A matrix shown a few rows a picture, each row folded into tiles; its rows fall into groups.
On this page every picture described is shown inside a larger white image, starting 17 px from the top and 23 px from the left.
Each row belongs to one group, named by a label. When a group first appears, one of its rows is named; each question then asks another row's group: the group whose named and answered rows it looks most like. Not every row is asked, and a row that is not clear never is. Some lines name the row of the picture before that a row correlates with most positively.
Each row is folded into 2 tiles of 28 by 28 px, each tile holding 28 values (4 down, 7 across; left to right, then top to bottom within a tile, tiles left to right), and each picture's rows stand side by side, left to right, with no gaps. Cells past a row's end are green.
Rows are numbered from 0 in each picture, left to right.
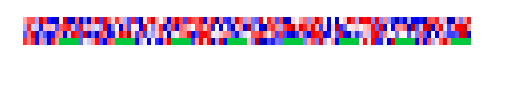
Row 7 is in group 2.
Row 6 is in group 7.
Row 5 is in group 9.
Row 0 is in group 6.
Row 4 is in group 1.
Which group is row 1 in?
2
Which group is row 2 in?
2
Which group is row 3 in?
9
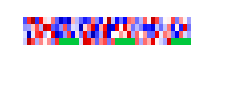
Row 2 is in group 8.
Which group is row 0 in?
7
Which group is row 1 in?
2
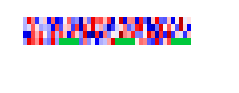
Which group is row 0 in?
9
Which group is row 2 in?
1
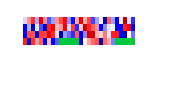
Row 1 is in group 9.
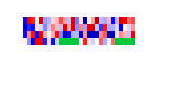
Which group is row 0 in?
8
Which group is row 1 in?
2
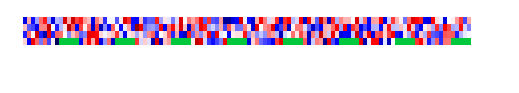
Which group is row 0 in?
1
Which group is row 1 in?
9
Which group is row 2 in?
1
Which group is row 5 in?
8
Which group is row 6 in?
8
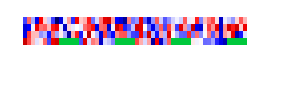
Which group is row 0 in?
6
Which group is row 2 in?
1
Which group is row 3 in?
1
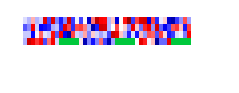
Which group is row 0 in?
9
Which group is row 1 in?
1
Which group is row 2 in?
7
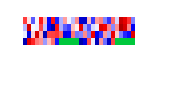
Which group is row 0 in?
9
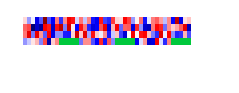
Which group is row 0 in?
1
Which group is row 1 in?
1
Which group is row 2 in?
1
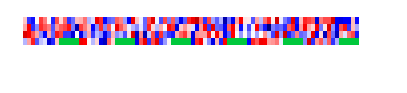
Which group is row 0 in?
1
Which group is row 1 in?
6
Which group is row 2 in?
2
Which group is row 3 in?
7
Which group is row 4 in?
9
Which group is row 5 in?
7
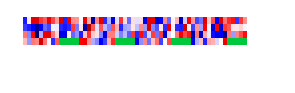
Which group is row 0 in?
8
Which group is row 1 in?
6
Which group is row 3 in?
2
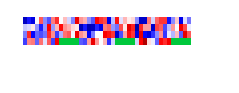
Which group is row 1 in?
8
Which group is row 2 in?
2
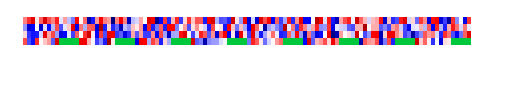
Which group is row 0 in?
8
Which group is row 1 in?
6
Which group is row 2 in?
2
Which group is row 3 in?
6
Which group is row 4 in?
2
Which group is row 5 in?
2
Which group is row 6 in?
9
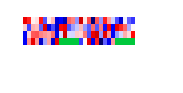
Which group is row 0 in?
7
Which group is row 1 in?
7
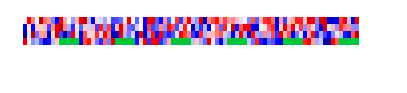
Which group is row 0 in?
6
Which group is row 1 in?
7
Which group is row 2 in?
2
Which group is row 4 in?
1
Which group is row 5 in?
6
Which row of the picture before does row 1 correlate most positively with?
0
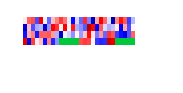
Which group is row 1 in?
6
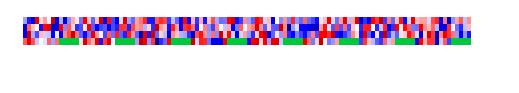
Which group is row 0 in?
2
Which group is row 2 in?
7
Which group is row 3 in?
6
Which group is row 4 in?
9
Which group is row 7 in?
9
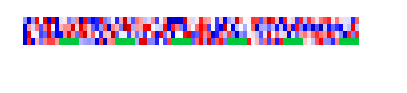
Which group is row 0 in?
2
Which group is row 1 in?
1
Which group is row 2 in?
7
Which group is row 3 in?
9
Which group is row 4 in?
8
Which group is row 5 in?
8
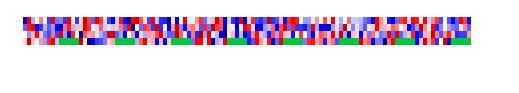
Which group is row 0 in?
9
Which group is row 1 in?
6
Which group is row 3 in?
7
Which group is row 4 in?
1
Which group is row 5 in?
9
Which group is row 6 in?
6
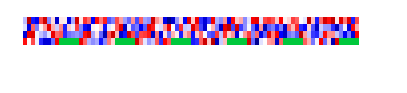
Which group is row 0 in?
6
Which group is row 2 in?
6
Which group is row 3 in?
1
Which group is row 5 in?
8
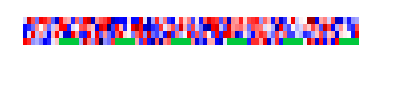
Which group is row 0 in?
6
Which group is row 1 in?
7
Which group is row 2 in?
1
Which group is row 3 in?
1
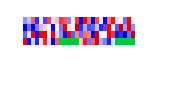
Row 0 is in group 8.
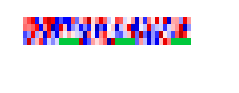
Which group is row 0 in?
7
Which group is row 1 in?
8
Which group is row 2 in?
2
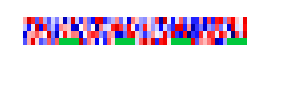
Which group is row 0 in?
7
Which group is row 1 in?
6
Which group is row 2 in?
9
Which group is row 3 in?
8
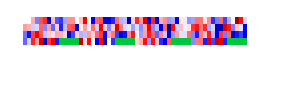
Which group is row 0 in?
9
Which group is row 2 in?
7
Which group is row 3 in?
9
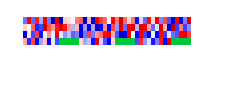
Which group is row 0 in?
1
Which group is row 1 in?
8
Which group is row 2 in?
2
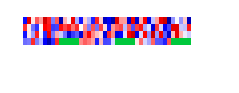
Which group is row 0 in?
1
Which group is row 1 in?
6
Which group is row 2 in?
7
